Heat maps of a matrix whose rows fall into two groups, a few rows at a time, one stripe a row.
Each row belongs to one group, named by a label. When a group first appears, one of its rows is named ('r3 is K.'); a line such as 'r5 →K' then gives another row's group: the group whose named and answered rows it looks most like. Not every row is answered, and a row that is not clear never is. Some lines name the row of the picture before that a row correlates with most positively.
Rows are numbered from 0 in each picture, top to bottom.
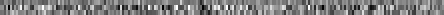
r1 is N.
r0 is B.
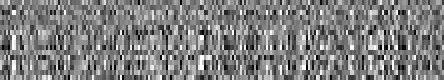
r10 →N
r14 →B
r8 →B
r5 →N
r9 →B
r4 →B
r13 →B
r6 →N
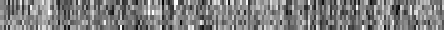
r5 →N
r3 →N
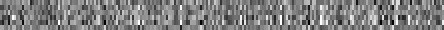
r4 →B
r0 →N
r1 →B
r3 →B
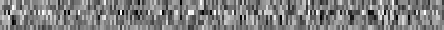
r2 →N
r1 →B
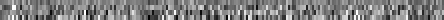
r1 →B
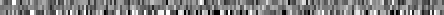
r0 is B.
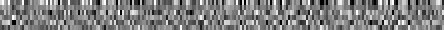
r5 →B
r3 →B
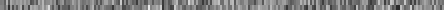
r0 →N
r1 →N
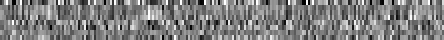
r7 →N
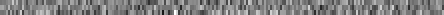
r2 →N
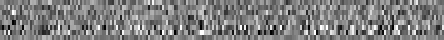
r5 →B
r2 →B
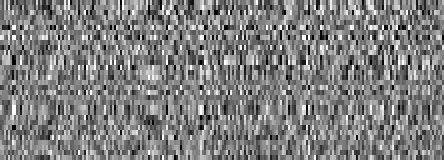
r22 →B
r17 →B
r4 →N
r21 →B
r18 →N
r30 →N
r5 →B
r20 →B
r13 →N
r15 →N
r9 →B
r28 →B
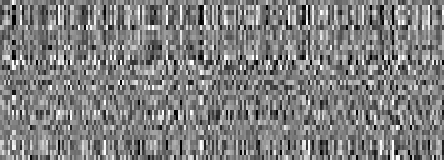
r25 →N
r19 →B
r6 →B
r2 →B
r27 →N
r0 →B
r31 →N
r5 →N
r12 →N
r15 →N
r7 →B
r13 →B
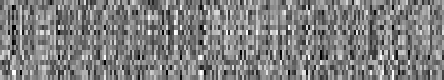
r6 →N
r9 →N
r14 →B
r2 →N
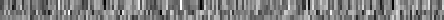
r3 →N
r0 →B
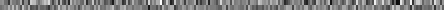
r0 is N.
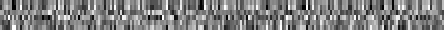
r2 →N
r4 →B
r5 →B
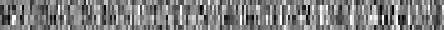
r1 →B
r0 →N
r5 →N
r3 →B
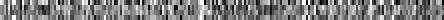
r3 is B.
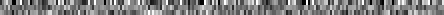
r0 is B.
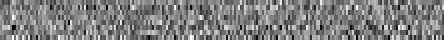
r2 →N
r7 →N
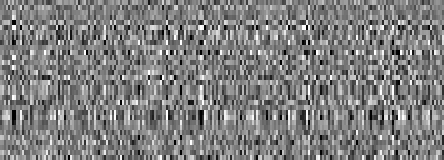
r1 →N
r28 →N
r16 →N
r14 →N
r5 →B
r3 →B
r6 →N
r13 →B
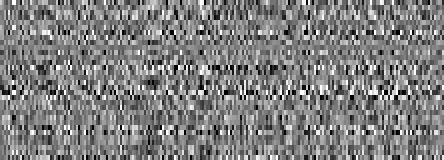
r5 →B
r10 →B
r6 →N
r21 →N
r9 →N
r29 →N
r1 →N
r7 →N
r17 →B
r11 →N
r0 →B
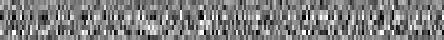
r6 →B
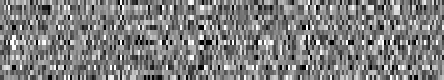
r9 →B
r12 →N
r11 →N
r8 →N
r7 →B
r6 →N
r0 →N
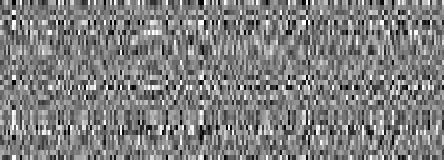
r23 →B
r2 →B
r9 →N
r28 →B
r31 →B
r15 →B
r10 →N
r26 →N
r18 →N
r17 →N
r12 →B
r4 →B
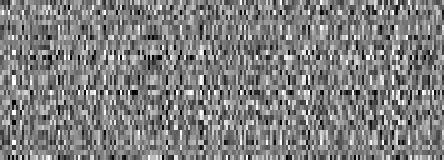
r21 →N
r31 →N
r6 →B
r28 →B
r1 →N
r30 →B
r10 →B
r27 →B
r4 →N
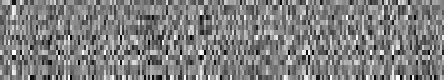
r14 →B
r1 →B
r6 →N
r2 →B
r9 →N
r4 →B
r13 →B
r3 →N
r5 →N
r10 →B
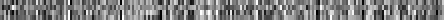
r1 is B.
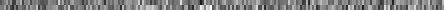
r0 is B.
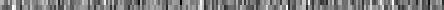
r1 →B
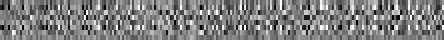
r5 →B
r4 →N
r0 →B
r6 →B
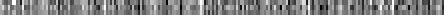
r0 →B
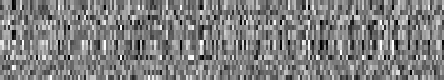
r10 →B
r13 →B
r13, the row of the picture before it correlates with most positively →0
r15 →N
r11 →N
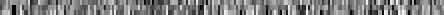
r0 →N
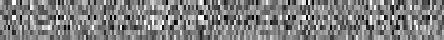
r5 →N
